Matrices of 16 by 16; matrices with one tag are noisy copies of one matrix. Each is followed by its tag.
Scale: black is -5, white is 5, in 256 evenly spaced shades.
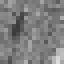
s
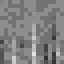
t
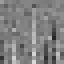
t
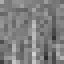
t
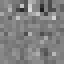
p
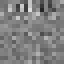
p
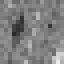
s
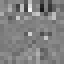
p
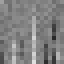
t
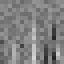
t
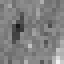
s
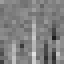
t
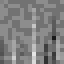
t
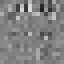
p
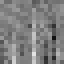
t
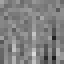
t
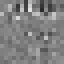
p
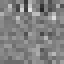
p
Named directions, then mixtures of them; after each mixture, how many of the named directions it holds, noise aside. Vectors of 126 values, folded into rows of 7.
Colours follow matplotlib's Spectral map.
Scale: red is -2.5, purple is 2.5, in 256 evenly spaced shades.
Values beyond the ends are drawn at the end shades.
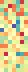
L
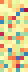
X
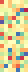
one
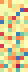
one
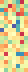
one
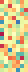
two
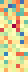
one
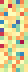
two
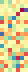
one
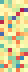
one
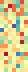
one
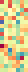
two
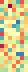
two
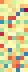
one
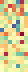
one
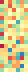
two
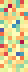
two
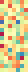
two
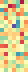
one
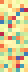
one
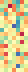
one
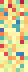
two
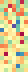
one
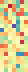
one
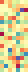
one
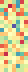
one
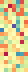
one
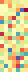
one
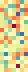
two
